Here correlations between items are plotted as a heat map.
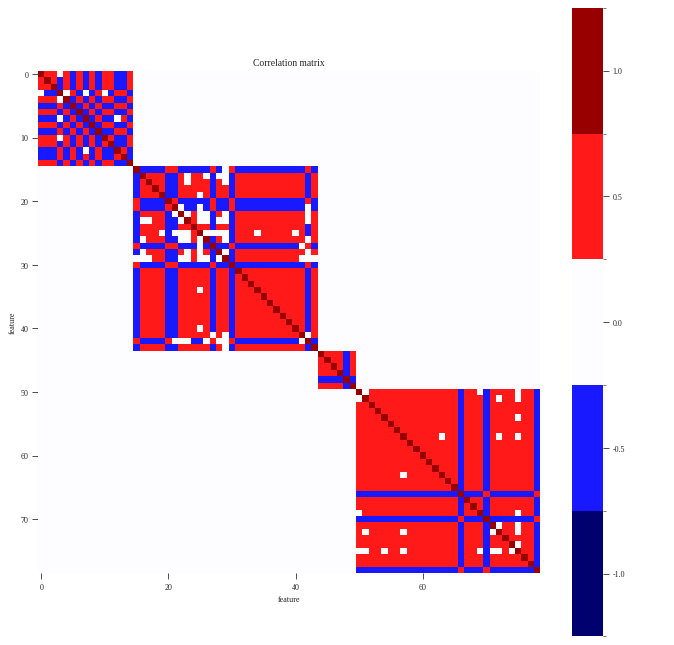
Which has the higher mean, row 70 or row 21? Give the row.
21
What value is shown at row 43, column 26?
0.5
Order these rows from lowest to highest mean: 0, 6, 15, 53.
15, 6, 0, 53
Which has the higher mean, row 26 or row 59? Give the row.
59
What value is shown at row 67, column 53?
0.5
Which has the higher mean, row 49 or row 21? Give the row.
49
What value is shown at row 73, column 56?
0.5
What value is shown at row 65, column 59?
0.5
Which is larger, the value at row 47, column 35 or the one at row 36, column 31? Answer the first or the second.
the second
